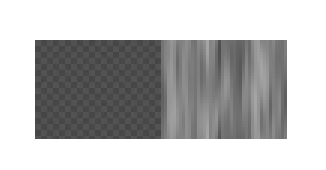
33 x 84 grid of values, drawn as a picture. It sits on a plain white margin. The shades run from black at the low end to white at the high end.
The table splits into one row of 2 panels. Panel 1,1: low, checkered, faint in contrast. Panel 1,2: middling, streaked downward.
